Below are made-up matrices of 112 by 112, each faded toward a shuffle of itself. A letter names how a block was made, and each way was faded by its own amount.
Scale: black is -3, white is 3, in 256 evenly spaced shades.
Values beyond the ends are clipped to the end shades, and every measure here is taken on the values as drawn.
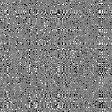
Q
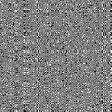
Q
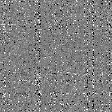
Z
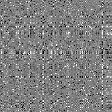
Q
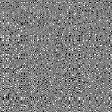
Q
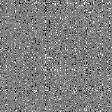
Z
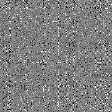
Z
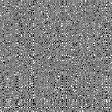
Q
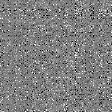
Z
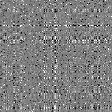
Q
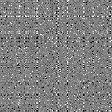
Q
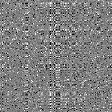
Q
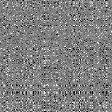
Q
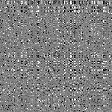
Q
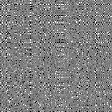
Q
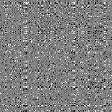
Q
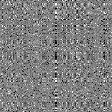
Q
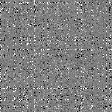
Z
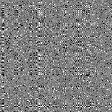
Q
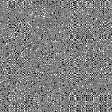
Q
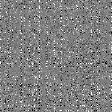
Z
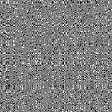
Q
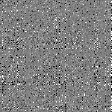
Z
